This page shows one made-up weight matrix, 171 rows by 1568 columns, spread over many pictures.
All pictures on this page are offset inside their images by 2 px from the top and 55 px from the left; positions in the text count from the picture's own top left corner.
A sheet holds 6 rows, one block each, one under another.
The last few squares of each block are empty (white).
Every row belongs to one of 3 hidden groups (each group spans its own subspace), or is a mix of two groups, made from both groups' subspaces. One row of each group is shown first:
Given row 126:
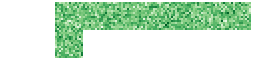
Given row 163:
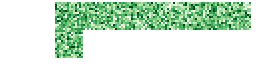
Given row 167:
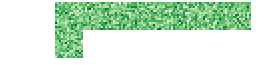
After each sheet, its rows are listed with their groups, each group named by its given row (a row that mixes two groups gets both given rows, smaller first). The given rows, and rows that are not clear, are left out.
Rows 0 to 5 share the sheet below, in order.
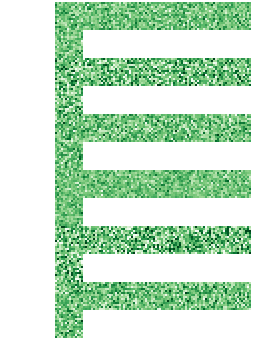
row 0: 167
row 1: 167
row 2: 163
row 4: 163
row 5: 167
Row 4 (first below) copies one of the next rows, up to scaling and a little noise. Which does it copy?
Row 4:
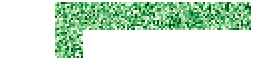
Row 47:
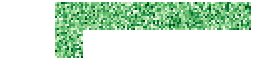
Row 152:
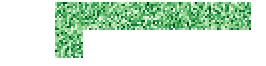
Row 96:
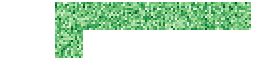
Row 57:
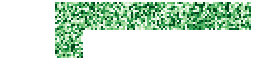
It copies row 47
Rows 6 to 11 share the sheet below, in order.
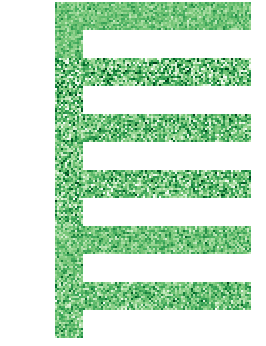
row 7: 126
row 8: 163
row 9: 126
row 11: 163
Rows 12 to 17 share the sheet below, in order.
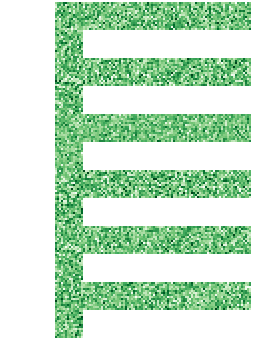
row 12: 163
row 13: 126
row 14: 167
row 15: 167
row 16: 126
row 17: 163
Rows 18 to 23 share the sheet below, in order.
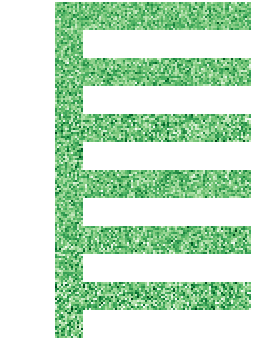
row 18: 163
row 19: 126
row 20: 163
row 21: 163
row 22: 126
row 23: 163
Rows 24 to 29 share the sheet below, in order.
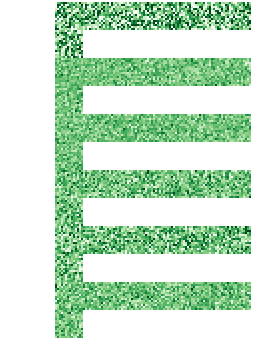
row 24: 163
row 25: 163
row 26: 167
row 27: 163
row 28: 163
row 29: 163
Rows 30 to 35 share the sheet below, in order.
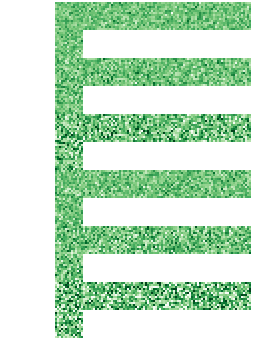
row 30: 167
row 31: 126
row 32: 126
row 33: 126
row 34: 163
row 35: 126
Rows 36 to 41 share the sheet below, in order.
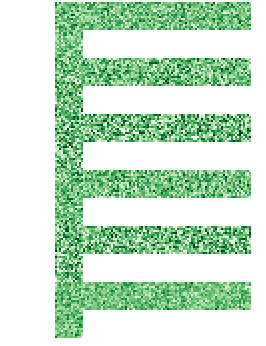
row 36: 167
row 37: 126
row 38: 167
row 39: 167
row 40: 126
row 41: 163
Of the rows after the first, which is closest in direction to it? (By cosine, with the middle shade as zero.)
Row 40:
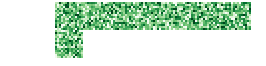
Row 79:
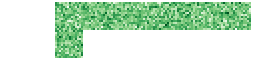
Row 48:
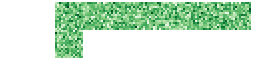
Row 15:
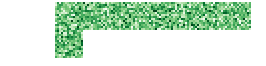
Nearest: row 48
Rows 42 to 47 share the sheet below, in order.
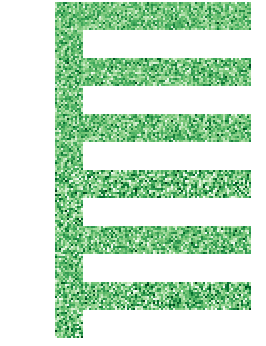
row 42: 163
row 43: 126
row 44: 163
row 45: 167
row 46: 126
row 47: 163
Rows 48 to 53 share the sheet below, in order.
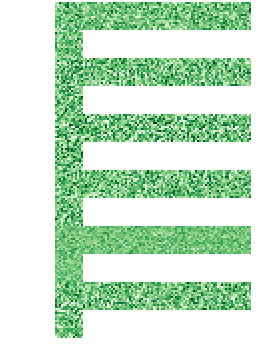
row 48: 126
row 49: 163 and 167
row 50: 167
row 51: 163
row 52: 167
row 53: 126
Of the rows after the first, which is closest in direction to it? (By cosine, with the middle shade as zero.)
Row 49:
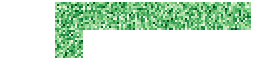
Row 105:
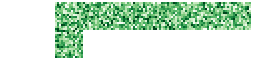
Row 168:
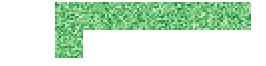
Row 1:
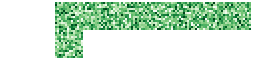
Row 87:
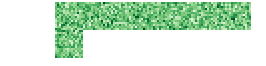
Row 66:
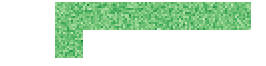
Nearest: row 66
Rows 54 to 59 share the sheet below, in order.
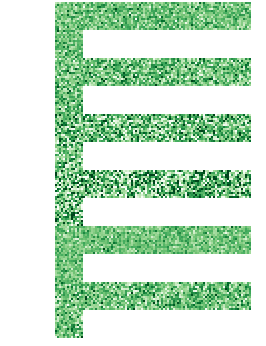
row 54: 167
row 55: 167
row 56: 167
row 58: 126 and 163
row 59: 163
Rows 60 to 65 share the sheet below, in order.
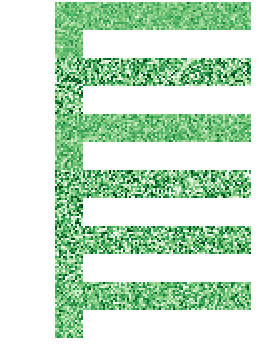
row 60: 126
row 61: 126
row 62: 163
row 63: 163
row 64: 167
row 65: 126 and 167
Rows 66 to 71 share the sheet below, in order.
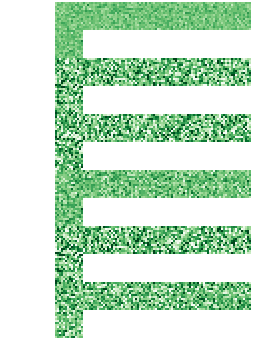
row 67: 126
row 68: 126
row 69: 167
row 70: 126
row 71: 167
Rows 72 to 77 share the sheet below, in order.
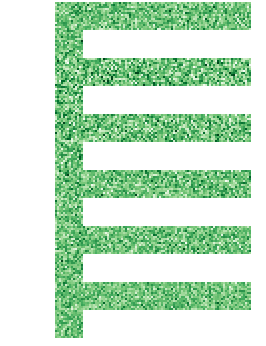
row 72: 167
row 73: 126
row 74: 163
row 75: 126
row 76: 167
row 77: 163
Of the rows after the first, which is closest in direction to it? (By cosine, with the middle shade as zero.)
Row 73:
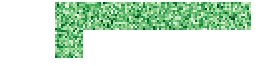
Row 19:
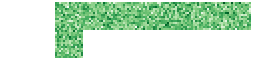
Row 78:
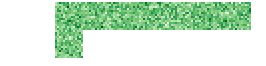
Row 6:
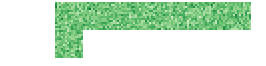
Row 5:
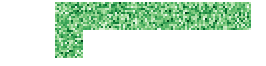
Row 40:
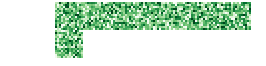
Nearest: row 19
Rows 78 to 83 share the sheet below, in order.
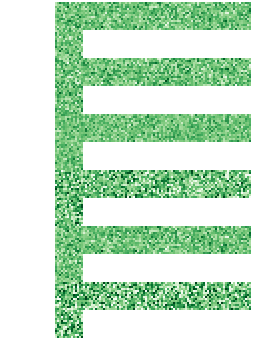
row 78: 126
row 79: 126
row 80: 163
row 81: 163
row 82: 126
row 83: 163
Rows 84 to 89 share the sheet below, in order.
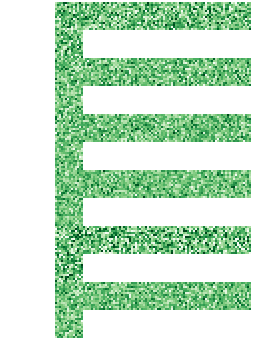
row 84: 163
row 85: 167
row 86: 163
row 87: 126
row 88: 167
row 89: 167
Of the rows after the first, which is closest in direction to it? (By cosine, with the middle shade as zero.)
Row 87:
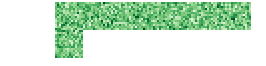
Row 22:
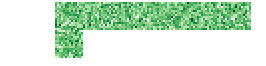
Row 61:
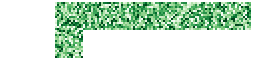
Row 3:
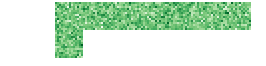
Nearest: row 61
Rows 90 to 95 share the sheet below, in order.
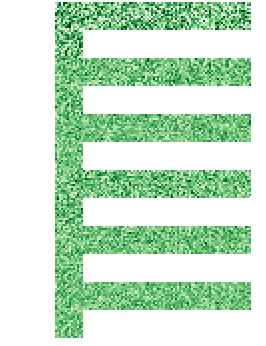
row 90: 163
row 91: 163
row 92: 126
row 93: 167
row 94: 163 and 167
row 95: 163
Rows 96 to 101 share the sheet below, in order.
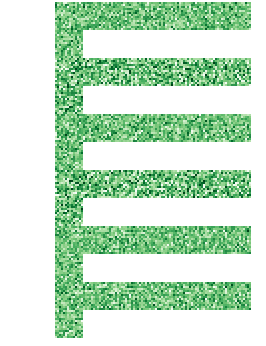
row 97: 167
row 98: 126 and 167
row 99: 167
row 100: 167
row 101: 167
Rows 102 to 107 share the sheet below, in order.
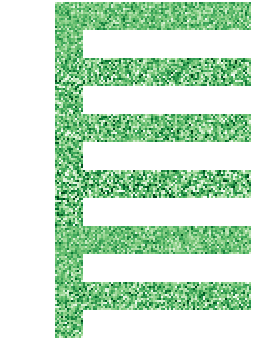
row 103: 126
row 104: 126 and 167
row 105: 126 and 167
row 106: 163
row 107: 167
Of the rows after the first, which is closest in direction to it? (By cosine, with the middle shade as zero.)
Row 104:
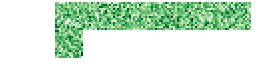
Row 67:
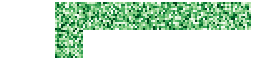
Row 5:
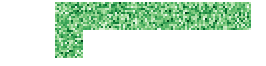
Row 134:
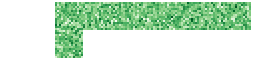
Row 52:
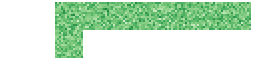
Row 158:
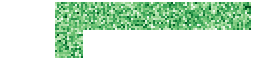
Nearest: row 134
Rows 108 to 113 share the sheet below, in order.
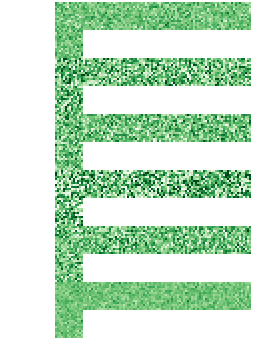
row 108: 126
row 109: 163
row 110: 126
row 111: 163
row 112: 167
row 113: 167
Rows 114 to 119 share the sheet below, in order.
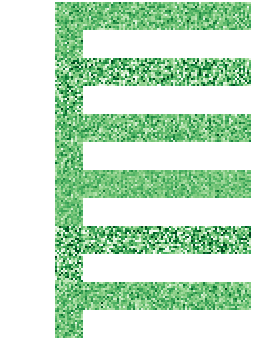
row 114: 167
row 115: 167
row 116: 163
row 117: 163
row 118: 126
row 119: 163 and 167
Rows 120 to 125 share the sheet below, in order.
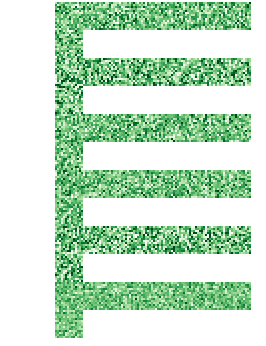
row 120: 167
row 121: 126
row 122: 163
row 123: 163
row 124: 163
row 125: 167
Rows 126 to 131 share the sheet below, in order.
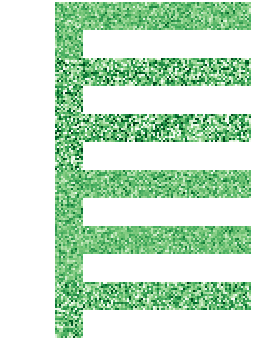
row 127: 126 and 167
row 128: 163
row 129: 167
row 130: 163 and 167
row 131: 126
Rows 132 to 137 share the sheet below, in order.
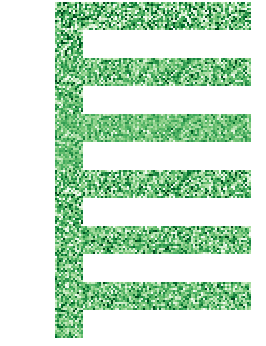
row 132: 163
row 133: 126
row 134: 126
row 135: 126
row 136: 126
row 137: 126
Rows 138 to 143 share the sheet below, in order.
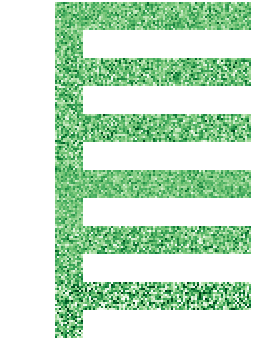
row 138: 163
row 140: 126
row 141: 167
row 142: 167
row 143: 167
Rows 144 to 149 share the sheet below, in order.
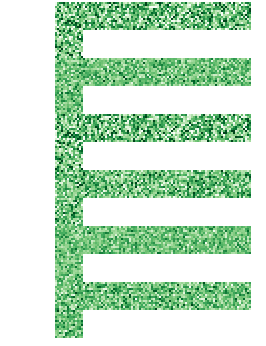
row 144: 126
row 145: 167
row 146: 126
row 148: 167
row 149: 167
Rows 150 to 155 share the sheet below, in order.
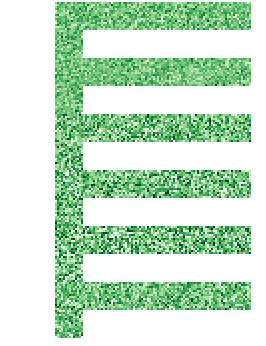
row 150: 167
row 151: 163
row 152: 163
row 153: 126
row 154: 167
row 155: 126
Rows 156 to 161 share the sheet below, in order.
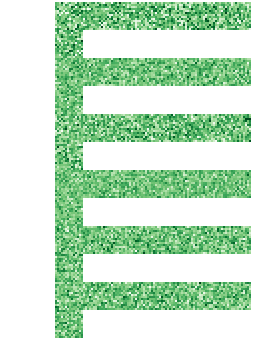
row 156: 163 and 167
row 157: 167
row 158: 163
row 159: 167
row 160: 126
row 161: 167
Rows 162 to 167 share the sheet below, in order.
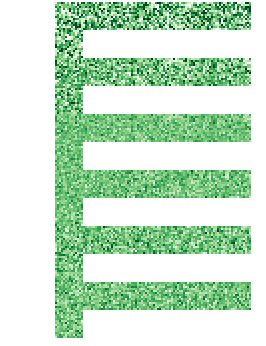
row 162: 126 and 163
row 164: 163
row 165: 163
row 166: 126
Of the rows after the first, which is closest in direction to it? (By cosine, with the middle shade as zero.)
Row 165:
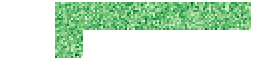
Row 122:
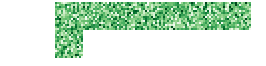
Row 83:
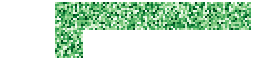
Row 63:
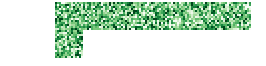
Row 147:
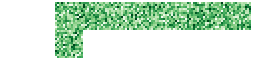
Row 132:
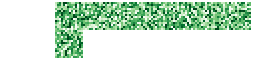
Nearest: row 122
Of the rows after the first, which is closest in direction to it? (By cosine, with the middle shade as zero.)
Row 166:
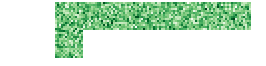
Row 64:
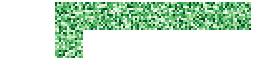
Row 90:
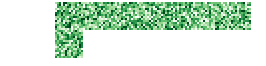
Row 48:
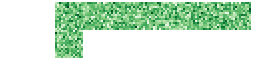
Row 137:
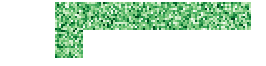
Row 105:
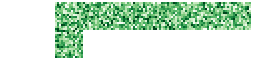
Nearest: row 137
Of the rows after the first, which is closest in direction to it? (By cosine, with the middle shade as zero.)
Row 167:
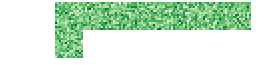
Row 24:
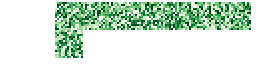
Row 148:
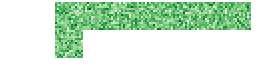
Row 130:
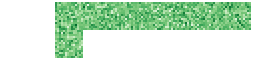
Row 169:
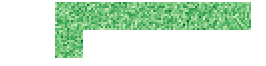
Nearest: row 148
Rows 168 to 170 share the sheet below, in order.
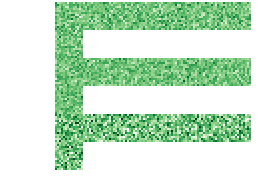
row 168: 126 and 167
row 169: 167
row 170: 163 and 167
